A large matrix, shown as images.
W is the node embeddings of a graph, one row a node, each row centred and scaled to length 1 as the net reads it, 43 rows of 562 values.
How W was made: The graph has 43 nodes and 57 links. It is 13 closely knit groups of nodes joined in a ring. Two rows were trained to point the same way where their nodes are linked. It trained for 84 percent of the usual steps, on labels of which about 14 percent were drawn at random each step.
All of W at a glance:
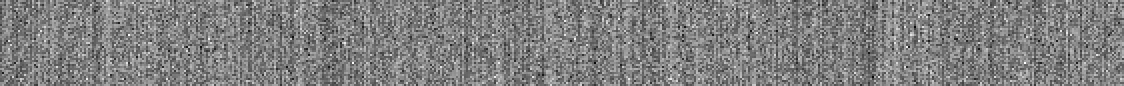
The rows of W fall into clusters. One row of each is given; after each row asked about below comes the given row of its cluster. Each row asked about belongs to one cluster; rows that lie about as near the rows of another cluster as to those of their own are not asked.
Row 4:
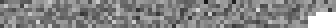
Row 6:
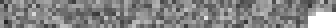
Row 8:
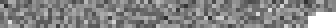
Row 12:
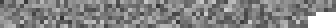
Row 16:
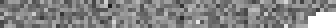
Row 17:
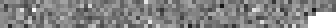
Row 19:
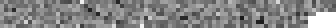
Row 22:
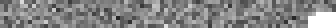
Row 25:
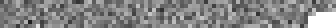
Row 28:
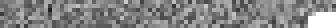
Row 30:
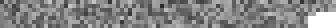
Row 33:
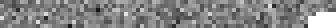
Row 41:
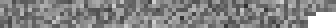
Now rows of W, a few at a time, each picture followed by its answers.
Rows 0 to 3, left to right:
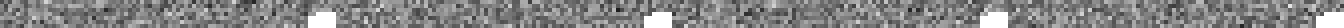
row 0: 6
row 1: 17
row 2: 6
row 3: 33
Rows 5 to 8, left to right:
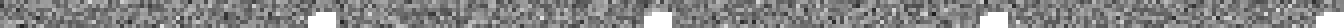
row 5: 12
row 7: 25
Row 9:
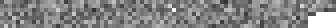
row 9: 41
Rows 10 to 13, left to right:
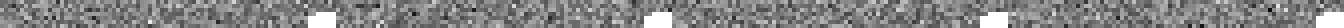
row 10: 12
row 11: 28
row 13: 22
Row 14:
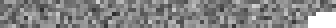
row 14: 16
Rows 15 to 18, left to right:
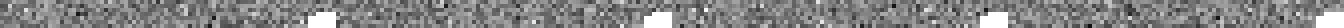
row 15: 33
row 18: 22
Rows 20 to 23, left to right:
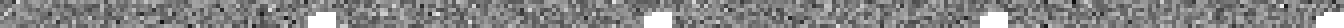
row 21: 30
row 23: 16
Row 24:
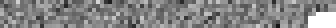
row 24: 25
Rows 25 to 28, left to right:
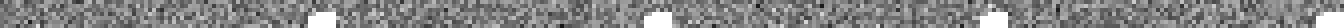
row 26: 28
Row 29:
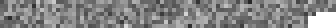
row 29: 33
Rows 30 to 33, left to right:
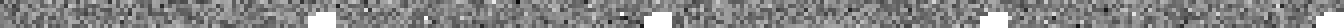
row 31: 17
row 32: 41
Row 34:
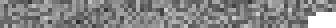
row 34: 41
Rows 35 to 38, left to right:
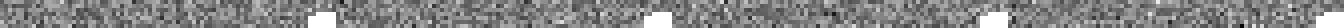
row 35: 17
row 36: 8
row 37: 30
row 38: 19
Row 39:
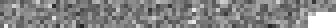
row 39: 4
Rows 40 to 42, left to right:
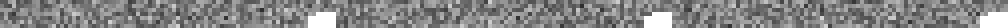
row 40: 8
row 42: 30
